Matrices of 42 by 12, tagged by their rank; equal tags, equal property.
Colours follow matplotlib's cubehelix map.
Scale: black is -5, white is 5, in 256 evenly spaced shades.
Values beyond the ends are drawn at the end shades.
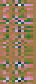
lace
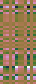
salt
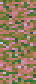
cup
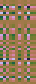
salt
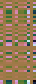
salt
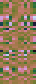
lace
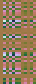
salt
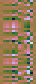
lace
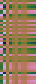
salt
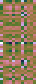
lace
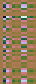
salt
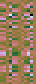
lace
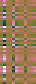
salt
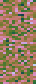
cup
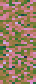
cup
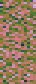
cup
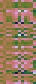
lace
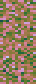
cup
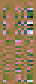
lace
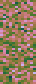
cup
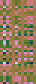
lace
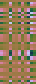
salt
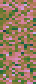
cup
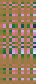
salt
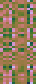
lace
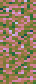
cup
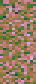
cup
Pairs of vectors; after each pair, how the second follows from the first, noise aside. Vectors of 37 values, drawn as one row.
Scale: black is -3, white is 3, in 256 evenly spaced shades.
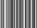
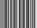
wrapped around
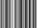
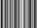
wrapped around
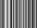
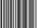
shuffled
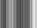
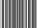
shuffled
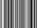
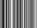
wrapped around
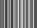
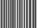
shuffled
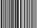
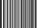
wrapped around
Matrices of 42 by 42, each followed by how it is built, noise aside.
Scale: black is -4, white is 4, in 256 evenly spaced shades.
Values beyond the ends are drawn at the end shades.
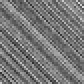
Toeplitz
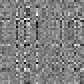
low rank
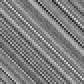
Toeplitz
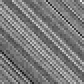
Toeplitz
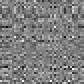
low rank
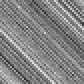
Toeplitz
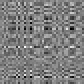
low rank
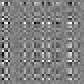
low rank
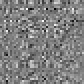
low rank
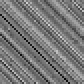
Toeplitz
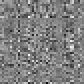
low rank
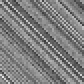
Toeplitz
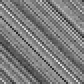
Toeplitz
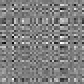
low rank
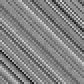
Toeplitz
